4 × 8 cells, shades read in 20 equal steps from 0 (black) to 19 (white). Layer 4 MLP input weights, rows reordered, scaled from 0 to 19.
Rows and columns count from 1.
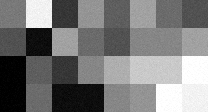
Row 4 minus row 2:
-6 7 -11 -7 4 1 9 6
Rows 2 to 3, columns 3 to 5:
12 8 6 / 4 10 13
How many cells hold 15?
2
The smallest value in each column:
0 1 1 1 6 10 8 6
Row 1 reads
9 18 4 11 7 12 8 6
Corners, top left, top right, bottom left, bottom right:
9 6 0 18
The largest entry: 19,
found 2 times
